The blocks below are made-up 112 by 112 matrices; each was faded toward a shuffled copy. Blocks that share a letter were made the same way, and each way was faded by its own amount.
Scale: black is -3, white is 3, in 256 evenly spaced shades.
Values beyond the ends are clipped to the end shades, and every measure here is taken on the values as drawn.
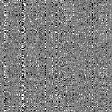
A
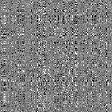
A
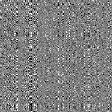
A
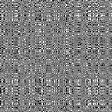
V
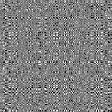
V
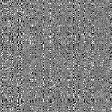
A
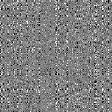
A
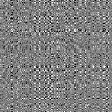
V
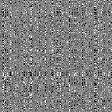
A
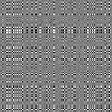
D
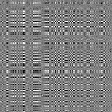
D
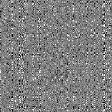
A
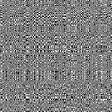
V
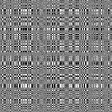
D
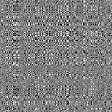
V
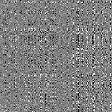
A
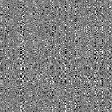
A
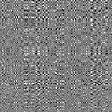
V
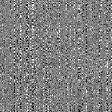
A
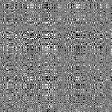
V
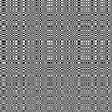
D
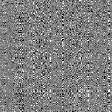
A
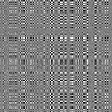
D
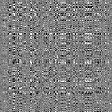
V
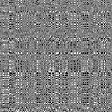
V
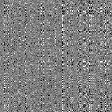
A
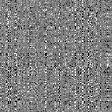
A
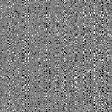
A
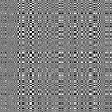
D
